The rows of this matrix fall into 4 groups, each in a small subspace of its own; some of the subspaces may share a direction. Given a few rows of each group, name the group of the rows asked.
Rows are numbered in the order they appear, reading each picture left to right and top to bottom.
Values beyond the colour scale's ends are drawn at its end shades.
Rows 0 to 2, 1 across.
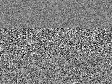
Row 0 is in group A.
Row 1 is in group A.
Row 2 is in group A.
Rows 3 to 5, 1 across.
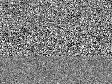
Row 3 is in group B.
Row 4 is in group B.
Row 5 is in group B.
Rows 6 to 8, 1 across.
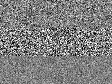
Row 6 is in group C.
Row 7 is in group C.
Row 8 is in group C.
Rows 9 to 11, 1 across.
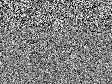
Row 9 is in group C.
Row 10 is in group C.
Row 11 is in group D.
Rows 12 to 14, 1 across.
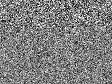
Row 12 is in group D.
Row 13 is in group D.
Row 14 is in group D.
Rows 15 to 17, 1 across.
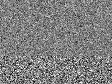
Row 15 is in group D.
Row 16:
D
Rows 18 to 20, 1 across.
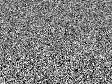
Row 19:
D
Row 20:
D
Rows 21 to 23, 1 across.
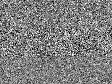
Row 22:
D
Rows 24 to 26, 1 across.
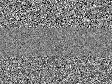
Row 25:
C
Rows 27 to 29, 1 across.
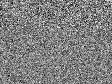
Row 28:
C
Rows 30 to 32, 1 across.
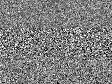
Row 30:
A
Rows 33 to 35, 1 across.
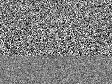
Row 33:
C
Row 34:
C
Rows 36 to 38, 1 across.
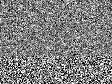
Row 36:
A
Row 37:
A
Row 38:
C
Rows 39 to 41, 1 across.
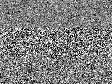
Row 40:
C
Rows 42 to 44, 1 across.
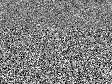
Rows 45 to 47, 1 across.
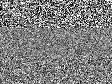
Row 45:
B
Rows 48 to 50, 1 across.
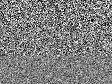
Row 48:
C
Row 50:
A
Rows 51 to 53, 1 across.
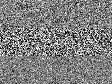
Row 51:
C
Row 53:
C
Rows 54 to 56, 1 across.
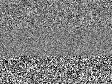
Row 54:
B
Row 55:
D
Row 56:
B
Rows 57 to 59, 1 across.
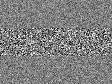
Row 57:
A
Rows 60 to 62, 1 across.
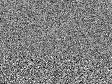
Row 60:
A
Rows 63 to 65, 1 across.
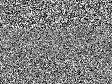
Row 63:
C
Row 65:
D
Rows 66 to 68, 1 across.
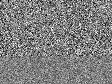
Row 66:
C
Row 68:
D
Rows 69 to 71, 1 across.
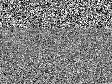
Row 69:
B
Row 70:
B
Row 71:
D
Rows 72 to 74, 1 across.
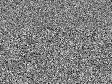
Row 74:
B
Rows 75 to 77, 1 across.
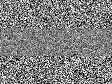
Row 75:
D
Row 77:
D
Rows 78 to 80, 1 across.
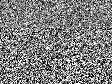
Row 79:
A
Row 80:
C
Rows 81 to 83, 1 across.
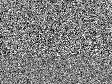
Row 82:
B
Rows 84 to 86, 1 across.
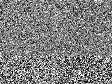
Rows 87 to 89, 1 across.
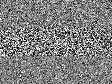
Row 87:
A
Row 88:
D
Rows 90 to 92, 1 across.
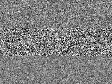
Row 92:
B
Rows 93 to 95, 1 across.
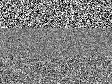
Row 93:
D
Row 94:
A
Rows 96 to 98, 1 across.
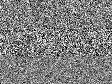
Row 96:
D
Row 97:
B
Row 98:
A
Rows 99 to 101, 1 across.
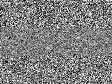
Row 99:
B
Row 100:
A
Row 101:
B
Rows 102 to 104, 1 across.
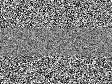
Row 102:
D
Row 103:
A
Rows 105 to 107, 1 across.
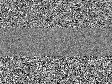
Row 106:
B
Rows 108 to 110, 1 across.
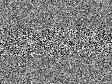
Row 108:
D
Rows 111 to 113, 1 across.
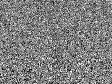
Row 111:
B
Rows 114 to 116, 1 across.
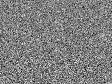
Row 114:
C
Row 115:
C
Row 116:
D
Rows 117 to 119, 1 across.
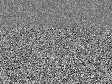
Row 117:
A
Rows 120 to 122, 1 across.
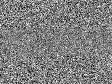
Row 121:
B
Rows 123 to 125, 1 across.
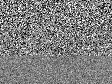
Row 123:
C
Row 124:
C
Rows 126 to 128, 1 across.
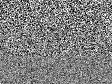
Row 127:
A
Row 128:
C
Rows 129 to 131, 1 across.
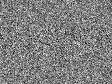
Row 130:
D
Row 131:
D
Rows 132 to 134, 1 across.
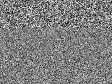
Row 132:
A
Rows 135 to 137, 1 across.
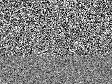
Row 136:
D
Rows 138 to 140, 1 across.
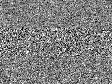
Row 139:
C
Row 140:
B
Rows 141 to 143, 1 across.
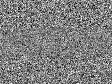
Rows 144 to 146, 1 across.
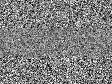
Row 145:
C
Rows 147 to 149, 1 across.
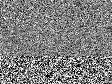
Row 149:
A
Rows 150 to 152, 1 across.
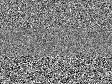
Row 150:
A
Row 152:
A
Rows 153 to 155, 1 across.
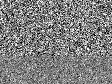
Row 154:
D
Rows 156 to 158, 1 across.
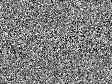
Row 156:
D
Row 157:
B
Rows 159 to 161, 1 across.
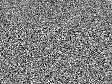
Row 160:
A
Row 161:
A
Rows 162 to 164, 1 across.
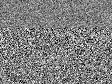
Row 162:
D
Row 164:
B
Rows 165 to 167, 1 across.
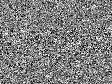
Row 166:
B
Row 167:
A
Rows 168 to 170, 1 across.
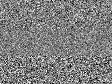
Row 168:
D
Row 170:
C
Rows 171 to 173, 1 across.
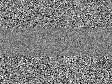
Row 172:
B
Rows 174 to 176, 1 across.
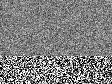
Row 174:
B
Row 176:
D
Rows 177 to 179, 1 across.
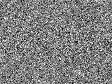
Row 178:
D
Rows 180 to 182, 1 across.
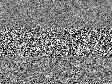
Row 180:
D
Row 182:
A
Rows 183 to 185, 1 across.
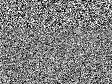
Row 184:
D
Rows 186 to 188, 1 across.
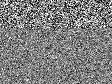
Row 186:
D
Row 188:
C
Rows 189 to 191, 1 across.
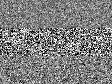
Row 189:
A
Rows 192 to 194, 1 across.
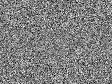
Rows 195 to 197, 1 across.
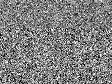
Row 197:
B
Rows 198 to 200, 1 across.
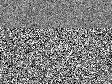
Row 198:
C
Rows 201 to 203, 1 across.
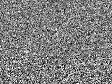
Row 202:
C
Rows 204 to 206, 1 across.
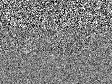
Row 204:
B
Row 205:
C
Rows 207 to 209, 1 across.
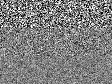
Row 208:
D
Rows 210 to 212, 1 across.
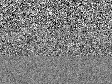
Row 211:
B
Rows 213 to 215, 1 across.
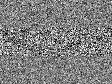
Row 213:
C
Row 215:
C
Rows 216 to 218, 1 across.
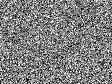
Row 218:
C
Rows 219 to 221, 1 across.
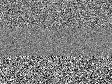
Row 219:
A
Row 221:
D
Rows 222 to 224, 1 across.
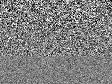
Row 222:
A
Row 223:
A
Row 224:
C
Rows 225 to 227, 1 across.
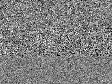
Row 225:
C
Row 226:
B
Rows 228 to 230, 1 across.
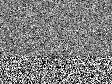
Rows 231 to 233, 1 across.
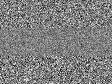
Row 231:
A
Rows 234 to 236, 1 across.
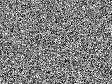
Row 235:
B
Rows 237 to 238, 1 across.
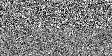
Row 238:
C
